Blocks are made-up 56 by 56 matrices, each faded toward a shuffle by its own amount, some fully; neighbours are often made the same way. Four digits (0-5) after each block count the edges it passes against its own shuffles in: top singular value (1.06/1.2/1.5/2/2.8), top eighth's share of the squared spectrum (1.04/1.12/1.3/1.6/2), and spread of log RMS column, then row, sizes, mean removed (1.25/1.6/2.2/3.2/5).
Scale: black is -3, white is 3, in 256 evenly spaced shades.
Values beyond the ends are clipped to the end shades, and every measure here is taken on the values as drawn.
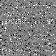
3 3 0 2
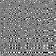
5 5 3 3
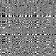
4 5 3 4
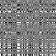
5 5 3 4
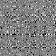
4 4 2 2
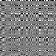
5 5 3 4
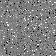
2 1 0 0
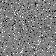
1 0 0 0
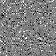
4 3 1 2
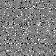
3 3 0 2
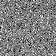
0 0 0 0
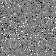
1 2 1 1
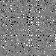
2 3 2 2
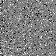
2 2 1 0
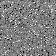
1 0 0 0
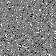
0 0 0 0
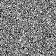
0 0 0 0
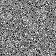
0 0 0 0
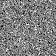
0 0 0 0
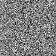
1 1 2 0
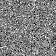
0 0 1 0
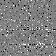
3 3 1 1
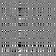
5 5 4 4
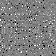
3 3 1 1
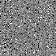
2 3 2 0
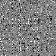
3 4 2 1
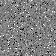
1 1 0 0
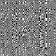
3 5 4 2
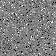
0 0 0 0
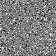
1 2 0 0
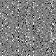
3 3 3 0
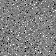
2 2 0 0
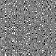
3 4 3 1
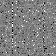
3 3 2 0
